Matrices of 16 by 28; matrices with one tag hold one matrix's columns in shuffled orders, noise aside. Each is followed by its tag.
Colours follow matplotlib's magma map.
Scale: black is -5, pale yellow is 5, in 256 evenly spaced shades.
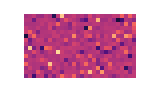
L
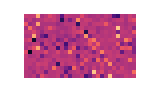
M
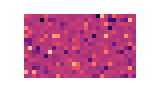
L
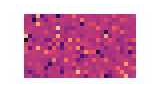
M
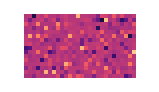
L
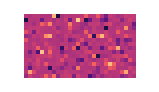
L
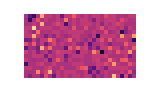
M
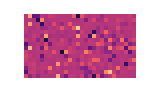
M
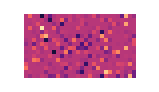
M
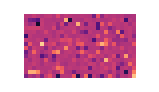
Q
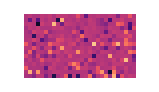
Q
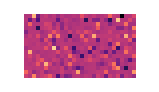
L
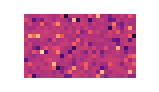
L
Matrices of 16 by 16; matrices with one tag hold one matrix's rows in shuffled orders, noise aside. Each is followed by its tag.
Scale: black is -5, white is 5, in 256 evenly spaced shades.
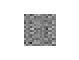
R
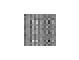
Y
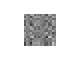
R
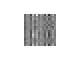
Y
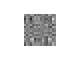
R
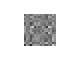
R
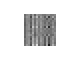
Y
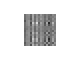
Y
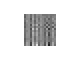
Y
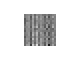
Y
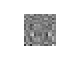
R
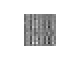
Y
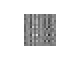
Y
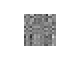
R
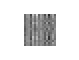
Y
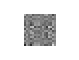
R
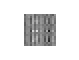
Y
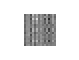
Y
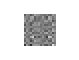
R
